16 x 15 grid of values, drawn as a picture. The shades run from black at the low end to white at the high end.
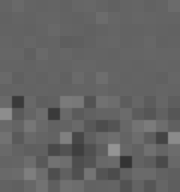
The halves do not mirror each other. The texture is fine-grained noise. A few values lie far out on both sides of the bulk. The top part is calmer, up to a seam about 50% of the way down. There is no overall slope.
